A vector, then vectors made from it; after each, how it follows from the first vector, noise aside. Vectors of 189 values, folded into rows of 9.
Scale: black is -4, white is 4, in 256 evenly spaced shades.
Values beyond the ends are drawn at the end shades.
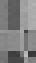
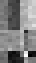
scaled up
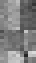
negated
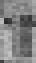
wrapped around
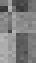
reversed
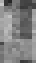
wrapped around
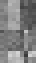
negated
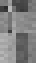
reversed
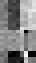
scaled up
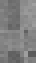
shrunk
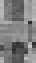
wrapped around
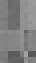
shrunk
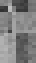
reversed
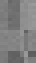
shrunk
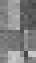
negated
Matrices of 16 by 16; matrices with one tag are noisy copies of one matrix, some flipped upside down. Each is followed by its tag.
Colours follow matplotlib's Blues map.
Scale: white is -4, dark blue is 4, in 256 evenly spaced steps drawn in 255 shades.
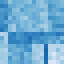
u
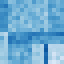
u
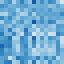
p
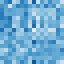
p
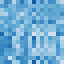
p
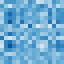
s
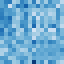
p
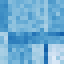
u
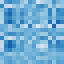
s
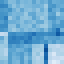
u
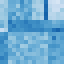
u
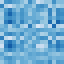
s
